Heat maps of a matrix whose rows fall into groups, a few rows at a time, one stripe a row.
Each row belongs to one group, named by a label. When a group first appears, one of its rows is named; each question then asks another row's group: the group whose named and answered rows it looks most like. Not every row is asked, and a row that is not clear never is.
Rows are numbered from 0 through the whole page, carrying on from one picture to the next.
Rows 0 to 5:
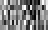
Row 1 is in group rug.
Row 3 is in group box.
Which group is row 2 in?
box
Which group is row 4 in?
rug
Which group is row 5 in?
rug
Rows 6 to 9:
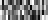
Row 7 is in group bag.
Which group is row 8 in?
rug
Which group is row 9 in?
box
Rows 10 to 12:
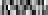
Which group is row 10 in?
rug
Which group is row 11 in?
bag
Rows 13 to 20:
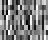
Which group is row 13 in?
bag
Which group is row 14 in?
rug
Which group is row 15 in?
bag
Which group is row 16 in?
rug
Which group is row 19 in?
bag
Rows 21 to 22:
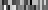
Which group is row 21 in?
bag
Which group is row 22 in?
box
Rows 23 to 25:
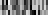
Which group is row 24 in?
bag
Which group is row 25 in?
box
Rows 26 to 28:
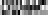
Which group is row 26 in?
rug
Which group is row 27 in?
box
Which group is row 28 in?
bag
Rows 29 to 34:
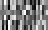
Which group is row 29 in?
box
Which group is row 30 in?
box
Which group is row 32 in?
box
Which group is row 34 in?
bag
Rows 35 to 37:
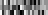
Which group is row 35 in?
box
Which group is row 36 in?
bag
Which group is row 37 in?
rug
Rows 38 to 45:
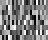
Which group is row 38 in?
rug
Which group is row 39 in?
bag
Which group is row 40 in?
bag
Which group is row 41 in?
box
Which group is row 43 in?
box
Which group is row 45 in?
bag
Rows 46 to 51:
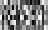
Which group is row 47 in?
rug
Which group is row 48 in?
box
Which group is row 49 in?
bag
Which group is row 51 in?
rug
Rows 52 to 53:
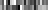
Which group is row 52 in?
box
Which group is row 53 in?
bag
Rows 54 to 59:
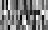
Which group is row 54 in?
bag
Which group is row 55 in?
bag
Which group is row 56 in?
box
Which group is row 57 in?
rug
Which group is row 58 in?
rug
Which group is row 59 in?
box
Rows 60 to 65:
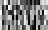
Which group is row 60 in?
box
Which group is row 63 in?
rug
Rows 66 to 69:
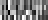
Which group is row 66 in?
bag
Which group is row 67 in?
bag
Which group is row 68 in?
box
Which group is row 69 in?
rug
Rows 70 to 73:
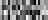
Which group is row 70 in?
box
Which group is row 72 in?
box
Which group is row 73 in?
box
